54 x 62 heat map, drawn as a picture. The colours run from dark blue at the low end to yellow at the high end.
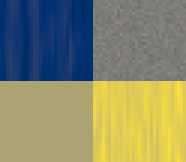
It is made of 2 by 2 panels. Panel 1,1: very low, streaked downward, faint in contrast. Panel 1,2: middling, fine-grained, faint in contrast. Panel 2,1: high, flat. Panel 2,2: very high, streaked downward, faint in contrast.
